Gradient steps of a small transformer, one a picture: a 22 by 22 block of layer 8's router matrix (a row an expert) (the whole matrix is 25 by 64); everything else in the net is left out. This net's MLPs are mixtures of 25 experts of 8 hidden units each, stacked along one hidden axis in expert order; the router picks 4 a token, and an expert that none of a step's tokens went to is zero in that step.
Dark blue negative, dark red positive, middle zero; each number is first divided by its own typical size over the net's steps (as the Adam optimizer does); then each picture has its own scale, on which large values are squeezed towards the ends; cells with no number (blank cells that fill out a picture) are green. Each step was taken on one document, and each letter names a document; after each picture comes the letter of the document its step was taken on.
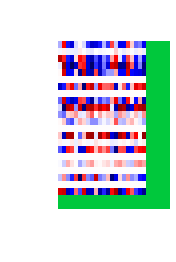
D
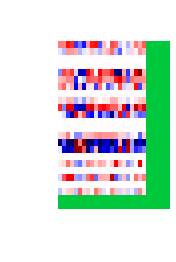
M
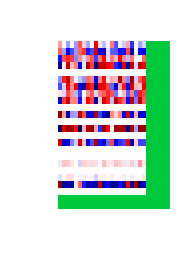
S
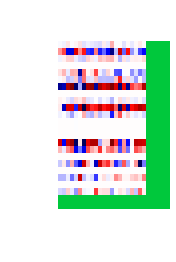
M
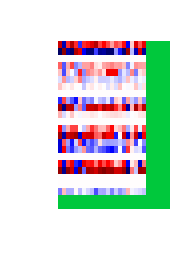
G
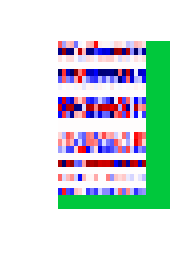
G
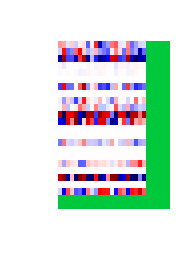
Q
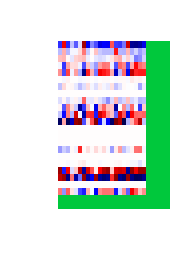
Q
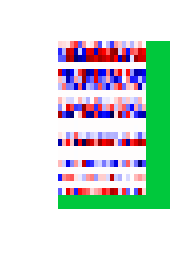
M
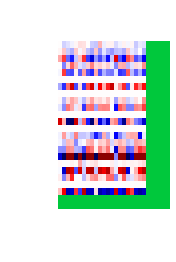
D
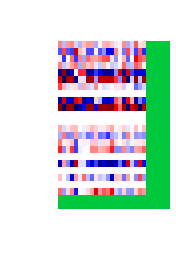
G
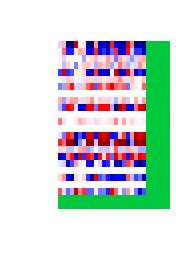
D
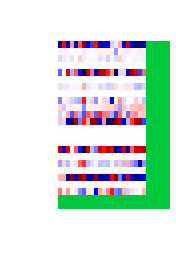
Q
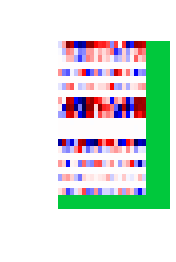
M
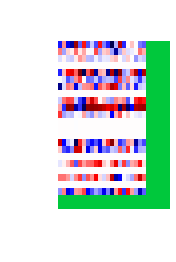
M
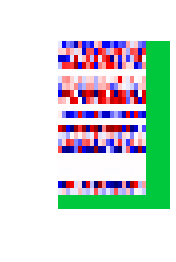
S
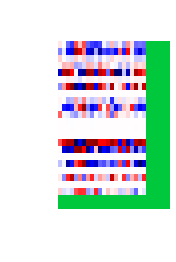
M
